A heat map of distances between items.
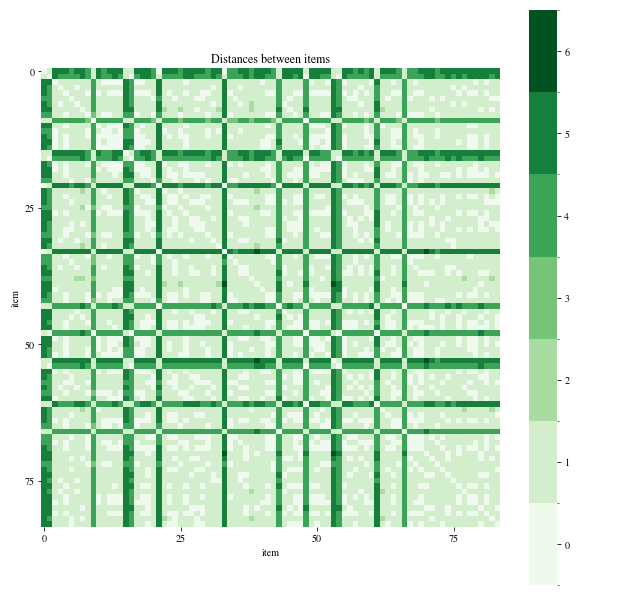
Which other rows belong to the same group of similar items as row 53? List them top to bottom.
0, 1, 9, 15, 16, 21, 33, 43, 48, 54, 61, 66
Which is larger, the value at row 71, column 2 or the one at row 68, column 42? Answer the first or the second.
the first
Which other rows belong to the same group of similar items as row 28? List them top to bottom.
2, 3, 4, 5, 6, 7, 8, 10, 11, 12, 13, 14, 17, 18, 19, 20, 22, 23, 24, 25, 26, 27, 29, 30, 31, 32, 34, 35, 36, 37, 38, 39, 40, 41, 42, 44, 45, 46, 47, 49, 50, 51, 52, 55, 56, 57, 58, 59, 60, 62, 63, 64, 65, 67, 68, 69, 70, 71, 72, 73, 74, 75, 76, 77, 78, 79, 80, 81, 82, 83
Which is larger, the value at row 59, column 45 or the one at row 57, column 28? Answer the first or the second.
the first
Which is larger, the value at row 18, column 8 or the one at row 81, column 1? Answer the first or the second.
the second
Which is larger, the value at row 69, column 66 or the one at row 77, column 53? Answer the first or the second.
the second
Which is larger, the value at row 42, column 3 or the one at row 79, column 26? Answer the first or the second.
the first
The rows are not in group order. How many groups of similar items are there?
2
